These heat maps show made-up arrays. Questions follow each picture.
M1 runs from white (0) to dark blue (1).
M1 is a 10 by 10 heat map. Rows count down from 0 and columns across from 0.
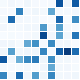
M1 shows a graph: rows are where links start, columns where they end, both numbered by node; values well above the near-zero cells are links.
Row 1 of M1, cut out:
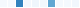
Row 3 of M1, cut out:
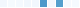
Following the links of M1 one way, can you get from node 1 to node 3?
yes
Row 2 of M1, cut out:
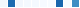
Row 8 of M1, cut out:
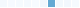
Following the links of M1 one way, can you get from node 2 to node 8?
yes
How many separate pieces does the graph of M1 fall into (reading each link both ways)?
1
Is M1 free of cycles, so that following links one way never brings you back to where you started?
no
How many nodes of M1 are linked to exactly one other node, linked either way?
1
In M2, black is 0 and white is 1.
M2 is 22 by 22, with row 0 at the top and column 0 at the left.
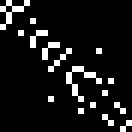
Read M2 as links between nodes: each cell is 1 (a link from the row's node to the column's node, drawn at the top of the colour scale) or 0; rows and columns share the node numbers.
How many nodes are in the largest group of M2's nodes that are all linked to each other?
2
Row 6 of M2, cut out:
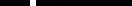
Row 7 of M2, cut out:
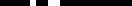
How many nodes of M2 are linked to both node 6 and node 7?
1
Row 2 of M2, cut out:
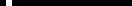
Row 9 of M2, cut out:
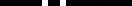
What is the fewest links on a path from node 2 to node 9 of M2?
5
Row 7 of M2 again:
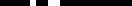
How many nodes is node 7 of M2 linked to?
3
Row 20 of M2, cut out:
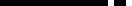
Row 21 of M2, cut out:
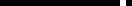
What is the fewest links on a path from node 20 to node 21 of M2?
1
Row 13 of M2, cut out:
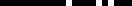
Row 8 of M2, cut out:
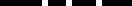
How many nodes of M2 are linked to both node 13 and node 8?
2
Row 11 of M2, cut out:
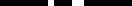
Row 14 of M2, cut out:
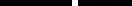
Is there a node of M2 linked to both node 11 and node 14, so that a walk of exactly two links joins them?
yes
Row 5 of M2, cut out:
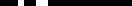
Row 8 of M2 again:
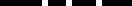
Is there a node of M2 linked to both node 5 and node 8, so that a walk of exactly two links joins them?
yes
